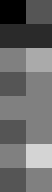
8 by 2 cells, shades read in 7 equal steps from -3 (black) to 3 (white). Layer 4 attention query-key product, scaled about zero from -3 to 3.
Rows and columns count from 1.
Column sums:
-8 0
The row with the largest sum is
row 7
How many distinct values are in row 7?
2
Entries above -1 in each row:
0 0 2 1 2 1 2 1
